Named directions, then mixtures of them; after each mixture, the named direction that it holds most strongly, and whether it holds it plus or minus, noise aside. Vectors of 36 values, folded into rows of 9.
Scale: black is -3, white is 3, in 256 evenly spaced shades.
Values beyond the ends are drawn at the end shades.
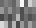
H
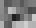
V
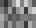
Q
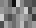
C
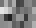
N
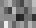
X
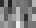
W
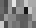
C, minus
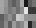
Q, minus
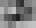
V, plus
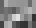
V, minus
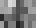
W, minus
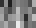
W, plus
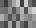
Q, plus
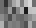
Q, plus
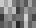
W, minus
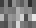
W, plus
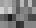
N, plus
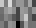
W, minus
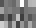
H, plus
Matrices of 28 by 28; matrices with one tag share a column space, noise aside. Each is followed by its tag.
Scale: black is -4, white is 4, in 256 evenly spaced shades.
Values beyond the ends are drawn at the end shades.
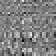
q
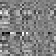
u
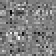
u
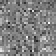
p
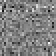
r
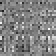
p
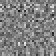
r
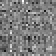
p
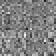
q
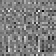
p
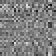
r
